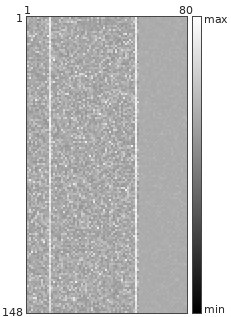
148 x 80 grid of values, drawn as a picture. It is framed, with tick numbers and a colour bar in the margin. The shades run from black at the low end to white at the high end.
On average the colour sits 70% of the way up the scale. The values are skewed, with a long tail toward high values. There are no regular stripes. No overall slope runs across the table. Columns 12 and 55 stand out from the rest. The right part is calmer, past a seam about 70% of the way across.
